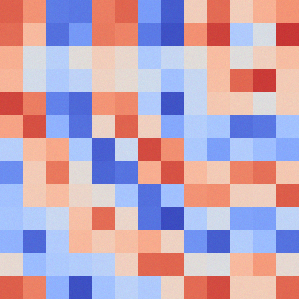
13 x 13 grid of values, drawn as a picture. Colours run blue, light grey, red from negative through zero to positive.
Ninth with the lowest average: bottom left. Mirror symmetry: none. Odd rows or columns: none. Average level on the scale: 50%. Ninth with the highest average: top right. Rings: centred on the top right. Slope: none.
